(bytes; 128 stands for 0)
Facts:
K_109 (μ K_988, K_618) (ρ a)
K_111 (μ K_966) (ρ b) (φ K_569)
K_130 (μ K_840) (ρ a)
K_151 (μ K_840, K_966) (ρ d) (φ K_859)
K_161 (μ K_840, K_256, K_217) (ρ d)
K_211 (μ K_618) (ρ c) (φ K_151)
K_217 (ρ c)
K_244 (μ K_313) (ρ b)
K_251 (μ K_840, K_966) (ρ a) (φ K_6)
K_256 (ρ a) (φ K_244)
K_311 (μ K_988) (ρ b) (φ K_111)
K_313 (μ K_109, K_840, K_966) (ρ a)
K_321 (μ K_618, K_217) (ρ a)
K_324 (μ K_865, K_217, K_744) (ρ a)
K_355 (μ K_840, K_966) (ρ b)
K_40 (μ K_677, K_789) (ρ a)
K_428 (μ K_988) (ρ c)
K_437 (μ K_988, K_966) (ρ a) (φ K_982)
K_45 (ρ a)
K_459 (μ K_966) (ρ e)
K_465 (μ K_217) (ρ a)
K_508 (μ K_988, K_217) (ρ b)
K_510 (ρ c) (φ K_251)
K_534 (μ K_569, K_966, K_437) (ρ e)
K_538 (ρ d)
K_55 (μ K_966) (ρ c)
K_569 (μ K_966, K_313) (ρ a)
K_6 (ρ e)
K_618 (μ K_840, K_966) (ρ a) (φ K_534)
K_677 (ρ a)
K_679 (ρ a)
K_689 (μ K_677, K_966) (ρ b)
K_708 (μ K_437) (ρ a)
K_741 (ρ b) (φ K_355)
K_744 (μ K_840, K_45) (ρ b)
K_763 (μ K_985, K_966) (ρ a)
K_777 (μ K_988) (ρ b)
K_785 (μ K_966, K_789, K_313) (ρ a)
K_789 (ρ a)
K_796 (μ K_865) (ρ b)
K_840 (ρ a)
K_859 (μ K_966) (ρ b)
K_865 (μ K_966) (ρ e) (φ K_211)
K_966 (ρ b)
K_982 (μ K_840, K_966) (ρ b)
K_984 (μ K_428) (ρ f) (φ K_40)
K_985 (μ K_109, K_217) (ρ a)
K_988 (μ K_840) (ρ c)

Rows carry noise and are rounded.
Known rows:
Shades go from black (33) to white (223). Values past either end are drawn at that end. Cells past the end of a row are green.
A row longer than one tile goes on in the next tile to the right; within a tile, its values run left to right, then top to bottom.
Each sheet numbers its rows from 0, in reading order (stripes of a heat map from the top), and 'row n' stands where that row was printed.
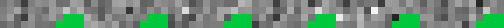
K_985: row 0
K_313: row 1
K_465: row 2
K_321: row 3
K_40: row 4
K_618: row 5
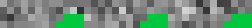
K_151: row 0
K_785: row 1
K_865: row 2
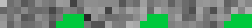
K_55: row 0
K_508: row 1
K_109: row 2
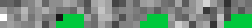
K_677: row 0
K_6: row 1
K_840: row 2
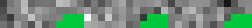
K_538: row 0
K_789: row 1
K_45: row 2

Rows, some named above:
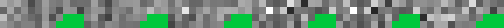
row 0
K_459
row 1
K_985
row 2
K_465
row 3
K_217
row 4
K_217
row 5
K_984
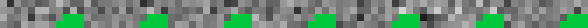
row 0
K_689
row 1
K_251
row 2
K_130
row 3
K_313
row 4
K_321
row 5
K_161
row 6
K_679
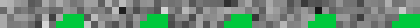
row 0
K_534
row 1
K_988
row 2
K_324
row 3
K_744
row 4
K_763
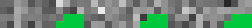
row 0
K_510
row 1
K_256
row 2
K_324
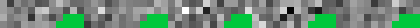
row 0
K_689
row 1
K_465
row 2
K_217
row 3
K_966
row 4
K_741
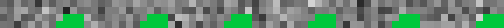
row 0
K_796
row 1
K_569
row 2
K_428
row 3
K_538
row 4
K_211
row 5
K_244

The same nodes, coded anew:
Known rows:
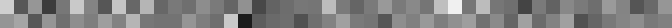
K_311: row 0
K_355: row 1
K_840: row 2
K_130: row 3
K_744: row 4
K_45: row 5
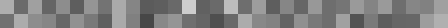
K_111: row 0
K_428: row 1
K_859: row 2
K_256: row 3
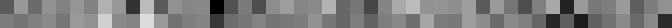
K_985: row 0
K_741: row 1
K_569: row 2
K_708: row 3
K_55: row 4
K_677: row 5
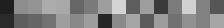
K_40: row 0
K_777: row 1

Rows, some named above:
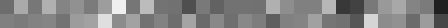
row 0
K_465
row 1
K_744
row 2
K_251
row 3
K_679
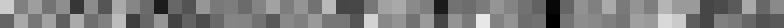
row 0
K_796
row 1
K_966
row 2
K_130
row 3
K_679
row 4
K_510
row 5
K_321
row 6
K_988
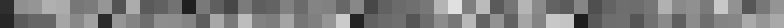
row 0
K_40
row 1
K_865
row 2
K_534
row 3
K_840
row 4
K_508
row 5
K_840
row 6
K_324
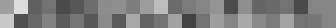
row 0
K_217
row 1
K_151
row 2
K_459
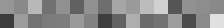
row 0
K_689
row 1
K_161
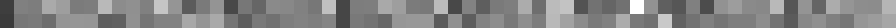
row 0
K_785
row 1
K_324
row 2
K_313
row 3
K_785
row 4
K_109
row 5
K_984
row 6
K_569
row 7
K_763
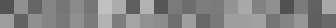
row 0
K_618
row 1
K_244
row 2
K_211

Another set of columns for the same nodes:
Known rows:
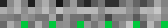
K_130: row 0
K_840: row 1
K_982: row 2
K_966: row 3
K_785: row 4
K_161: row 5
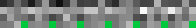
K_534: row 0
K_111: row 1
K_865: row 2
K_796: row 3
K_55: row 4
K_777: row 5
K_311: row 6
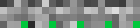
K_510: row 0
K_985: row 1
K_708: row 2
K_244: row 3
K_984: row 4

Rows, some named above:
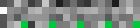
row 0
K_428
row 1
K_465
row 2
K_459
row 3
K_785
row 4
K_840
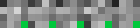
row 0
K_151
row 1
K_324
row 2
K_785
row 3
K_109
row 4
K_618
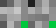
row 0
K_161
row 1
K_130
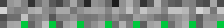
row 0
K_988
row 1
K_763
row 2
K_211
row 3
K_251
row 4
K_840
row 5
K_679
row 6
K_538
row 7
K_508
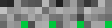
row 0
K_6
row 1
K_217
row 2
K_569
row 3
K_510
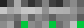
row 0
K_744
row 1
K_689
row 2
K_785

